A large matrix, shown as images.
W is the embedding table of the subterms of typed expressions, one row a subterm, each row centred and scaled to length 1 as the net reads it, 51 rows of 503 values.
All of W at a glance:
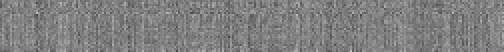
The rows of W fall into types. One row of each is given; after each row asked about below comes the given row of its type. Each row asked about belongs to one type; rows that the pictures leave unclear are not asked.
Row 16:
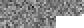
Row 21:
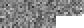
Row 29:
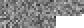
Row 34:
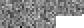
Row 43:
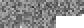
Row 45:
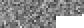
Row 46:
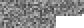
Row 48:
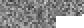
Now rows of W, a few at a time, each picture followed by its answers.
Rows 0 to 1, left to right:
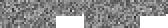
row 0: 16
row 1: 29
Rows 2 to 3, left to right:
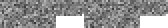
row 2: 46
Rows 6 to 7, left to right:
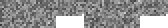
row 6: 16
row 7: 46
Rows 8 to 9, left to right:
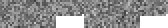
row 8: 29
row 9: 21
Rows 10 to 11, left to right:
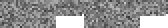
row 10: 46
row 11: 34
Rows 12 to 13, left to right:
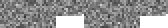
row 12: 21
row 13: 21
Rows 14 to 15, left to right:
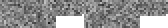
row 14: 48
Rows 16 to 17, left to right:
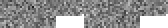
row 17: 21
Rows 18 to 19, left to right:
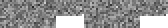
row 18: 16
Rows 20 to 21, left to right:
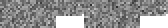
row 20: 16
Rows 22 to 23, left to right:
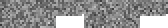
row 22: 16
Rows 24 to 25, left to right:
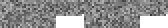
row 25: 45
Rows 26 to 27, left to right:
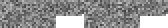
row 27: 46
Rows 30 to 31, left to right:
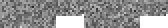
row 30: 43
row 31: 45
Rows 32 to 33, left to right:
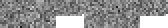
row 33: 43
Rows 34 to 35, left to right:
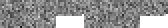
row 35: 43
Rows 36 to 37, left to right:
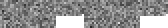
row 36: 29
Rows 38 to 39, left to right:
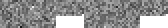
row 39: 43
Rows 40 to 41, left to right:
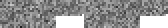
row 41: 43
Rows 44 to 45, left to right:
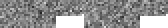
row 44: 21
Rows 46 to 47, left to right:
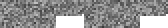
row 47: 29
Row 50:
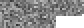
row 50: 46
